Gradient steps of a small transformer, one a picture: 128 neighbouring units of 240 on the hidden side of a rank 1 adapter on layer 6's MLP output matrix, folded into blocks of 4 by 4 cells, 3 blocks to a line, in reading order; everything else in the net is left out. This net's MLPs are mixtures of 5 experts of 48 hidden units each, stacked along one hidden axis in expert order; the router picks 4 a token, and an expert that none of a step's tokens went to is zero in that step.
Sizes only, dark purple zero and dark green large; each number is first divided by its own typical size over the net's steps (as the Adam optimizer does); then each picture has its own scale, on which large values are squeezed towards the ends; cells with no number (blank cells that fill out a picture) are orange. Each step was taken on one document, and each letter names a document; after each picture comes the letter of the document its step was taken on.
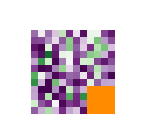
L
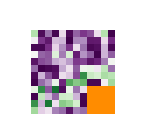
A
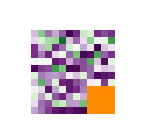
L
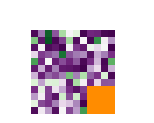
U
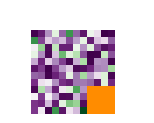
U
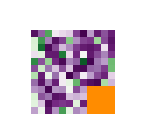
U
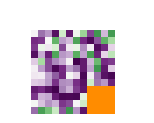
L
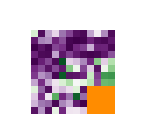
A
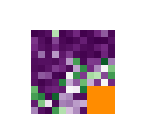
A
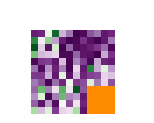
A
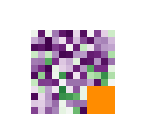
A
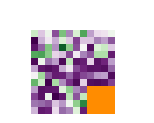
L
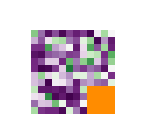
L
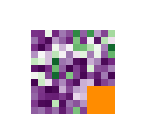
L
